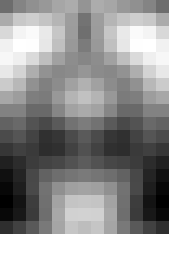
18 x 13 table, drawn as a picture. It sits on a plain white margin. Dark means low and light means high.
Grain: blotchy. Mirror symmetry: left to right. Lone odd cells: none. Stripes: none.
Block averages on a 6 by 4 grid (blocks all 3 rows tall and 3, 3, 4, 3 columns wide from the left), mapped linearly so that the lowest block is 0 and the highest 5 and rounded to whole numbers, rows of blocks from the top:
4 4 3 4 / 5 3 3 5 / 3 3 3 3 / 1 1 1 1 / 0 2 2 0 / 0 3 3 0
